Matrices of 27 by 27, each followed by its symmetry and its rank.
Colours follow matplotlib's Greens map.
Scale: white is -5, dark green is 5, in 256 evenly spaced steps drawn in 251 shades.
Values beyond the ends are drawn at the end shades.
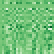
neither, rank three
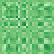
symmetric, rank two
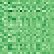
neither, rank three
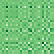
symmetric, rank two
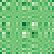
symmetric, rank two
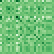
symmetric, rank three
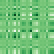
symmetric, rank one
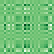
symmetric, rank one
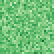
neither, full rank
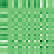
symmetric, rank one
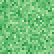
neither, full rank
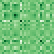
symmetric, rank three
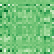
neither, rank three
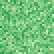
neither, full rank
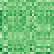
neither, rank three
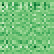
neither, rank three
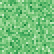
neither, full rank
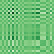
symmetric, rank one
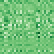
neither, rank three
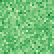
neither, full rank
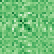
symmetric, rank three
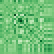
symmetric, rank three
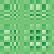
symmetric, rank one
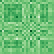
symmetric, rank three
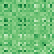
symmetric, rank three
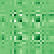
symmetric, rank two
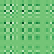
symmetric, rank one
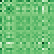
symmetric, rank two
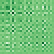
symmetric, rank two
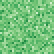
neither, full rank
